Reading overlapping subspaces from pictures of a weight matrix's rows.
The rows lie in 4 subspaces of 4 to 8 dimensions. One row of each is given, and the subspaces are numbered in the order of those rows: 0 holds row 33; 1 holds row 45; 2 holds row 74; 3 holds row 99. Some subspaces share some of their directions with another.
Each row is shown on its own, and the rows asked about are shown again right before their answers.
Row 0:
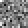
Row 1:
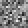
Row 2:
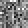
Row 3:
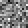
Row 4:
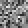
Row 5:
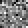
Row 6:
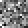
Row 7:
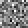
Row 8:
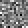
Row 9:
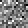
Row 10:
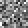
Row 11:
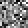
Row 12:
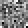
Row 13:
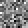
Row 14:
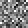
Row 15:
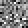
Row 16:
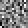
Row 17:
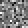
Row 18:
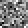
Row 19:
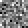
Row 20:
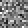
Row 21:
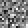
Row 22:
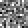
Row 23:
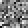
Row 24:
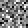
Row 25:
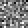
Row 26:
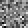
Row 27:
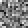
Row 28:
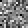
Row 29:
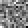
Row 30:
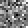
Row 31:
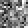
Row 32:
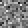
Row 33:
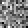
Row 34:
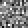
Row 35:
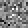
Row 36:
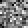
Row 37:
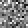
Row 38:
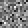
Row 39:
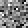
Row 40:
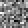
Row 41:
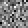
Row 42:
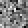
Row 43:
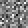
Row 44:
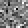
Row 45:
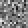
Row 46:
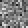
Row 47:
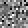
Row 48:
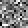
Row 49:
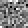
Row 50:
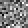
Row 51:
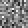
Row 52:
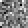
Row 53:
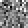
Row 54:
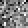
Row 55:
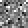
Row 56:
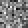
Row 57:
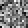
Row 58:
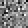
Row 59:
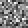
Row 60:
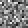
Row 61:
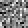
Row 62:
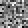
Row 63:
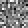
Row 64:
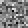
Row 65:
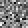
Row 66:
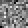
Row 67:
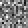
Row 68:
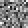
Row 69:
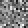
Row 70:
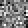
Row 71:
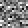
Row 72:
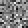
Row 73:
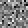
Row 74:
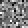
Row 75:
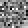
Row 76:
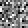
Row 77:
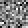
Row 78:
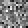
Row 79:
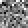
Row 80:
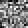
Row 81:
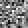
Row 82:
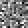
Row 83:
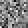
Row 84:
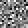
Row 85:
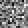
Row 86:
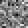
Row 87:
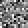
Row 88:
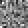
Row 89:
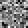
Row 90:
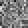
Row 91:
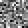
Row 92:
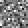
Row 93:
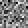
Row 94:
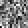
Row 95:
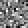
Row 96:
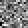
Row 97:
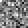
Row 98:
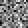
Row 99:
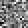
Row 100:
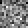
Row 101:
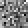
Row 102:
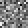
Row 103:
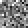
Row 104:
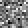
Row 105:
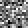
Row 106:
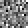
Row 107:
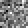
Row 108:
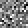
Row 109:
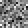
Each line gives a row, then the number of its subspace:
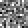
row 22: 2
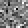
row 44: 3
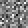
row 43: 1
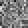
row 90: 1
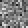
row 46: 0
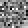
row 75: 1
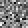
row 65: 2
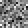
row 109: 1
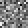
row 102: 3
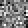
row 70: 1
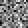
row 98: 1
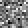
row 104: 2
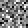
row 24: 1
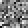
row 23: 3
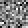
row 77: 3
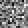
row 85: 2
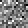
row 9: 2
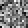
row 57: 1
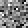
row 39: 0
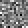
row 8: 3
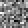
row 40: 3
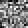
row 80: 3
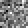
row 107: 0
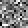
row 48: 0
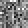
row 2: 3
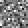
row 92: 1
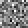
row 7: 2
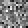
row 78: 3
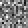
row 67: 1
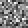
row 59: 2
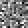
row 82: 0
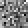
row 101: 3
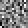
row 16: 1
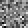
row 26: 3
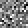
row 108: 1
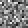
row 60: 2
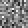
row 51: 1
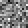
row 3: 1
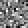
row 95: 3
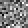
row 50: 0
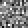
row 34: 1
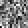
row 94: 1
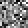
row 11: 0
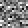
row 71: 1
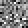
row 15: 2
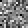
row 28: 2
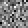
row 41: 1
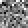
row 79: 0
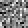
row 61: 3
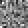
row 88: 0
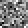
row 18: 0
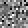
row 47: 1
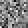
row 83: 1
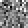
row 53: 0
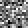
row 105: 2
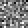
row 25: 0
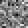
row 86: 3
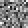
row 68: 3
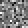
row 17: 2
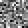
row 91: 2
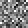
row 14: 2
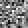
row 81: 2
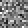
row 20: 1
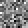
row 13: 3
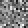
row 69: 0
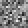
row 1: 2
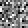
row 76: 1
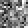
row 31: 0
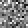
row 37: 1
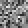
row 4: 2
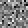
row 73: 1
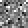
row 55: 2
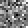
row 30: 3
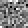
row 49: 3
